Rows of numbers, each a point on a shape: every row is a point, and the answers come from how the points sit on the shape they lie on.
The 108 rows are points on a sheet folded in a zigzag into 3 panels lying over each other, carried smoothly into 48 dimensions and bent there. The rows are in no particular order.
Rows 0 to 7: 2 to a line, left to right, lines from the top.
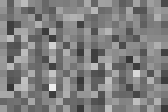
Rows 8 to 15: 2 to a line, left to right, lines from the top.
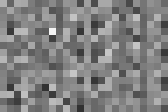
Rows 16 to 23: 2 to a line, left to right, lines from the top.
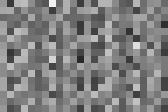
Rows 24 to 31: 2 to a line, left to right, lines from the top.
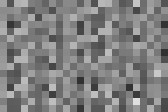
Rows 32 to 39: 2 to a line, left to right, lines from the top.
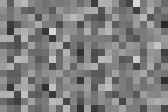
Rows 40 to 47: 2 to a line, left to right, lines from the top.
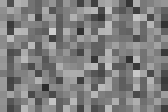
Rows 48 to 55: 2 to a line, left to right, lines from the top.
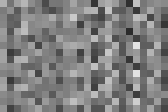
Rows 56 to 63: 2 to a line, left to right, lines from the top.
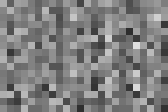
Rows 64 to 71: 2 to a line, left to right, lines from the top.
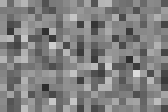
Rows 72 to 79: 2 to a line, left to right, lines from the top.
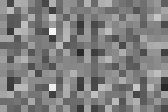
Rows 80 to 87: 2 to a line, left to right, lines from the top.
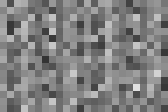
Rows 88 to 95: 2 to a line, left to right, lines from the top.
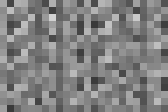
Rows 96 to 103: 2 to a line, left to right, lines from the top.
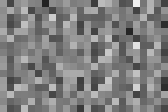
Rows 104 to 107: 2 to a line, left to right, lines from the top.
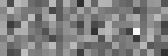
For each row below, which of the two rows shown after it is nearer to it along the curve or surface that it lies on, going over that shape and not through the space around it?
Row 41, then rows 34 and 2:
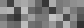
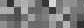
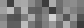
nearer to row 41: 34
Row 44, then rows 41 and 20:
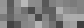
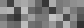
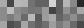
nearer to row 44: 20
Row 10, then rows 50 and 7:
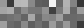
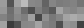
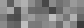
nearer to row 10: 7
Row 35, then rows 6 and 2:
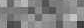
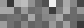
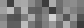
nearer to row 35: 2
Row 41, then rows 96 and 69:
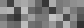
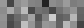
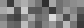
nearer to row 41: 69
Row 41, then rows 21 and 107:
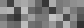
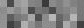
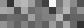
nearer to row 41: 107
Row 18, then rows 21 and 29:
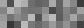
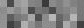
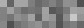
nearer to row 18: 21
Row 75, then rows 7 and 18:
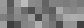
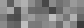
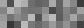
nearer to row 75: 18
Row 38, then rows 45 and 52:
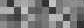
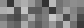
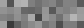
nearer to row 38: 45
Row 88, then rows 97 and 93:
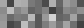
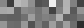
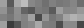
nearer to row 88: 93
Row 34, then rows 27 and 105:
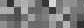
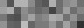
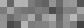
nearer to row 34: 27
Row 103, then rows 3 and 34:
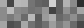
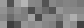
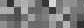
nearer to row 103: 3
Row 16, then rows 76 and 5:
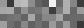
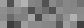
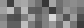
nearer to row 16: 5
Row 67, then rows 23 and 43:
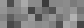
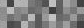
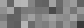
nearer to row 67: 23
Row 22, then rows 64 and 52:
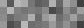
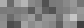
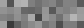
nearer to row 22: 64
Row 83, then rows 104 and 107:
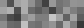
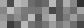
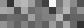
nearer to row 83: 107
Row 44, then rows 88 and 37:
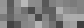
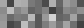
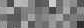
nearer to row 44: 88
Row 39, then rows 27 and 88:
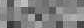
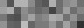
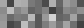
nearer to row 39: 88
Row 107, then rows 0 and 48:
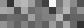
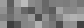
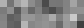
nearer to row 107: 48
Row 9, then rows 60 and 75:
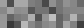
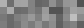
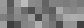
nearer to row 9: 75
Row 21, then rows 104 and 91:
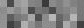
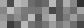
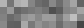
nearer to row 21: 104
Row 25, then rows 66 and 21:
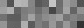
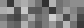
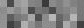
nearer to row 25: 66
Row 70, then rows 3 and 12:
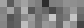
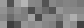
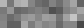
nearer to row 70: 3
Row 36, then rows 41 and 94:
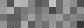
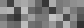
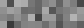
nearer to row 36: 41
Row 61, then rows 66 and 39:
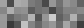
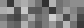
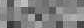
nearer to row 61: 39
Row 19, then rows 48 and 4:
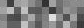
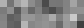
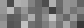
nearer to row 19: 4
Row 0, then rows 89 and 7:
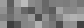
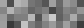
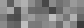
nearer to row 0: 89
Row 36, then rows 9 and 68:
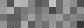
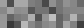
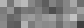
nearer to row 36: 68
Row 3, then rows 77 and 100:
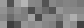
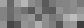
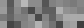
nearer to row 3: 100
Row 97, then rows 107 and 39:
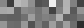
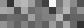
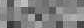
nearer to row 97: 107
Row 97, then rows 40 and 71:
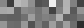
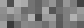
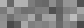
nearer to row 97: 71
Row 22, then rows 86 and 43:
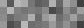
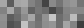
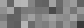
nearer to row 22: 86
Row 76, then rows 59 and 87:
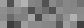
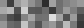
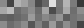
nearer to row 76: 59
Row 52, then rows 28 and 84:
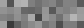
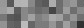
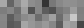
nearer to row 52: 84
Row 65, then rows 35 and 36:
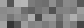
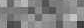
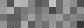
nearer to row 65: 35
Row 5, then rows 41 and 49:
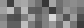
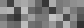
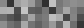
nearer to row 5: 49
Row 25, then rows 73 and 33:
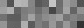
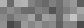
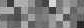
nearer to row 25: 33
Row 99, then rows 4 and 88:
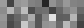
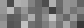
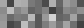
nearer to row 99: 88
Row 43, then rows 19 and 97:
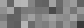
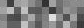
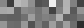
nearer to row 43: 97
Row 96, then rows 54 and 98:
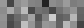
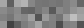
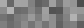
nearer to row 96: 54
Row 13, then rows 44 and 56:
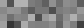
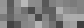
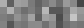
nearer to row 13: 44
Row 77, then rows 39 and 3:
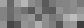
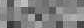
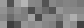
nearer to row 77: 39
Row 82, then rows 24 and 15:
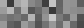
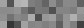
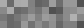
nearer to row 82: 24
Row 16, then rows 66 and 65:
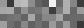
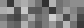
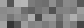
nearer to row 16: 66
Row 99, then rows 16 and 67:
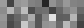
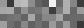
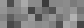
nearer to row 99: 67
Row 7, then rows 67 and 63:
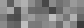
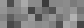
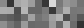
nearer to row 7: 63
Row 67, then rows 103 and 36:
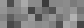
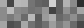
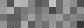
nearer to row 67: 103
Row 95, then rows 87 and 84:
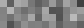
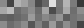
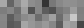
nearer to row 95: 84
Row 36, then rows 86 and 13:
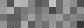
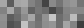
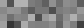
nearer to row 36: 86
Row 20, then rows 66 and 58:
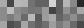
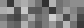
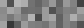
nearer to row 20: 58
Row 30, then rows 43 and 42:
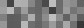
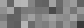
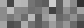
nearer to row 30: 43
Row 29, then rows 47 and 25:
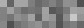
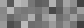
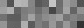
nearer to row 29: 47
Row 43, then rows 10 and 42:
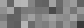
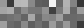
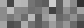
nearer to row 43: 10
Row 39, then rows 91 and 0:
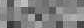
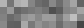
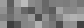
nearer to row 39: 0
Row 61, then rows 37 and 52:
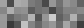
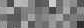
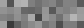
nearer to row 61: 52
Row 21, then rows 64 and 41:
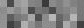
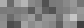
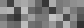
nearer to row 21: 64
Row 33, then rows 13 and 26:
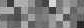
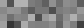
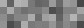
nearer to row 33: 26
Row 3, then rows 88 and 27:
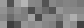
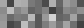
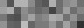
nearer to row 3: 88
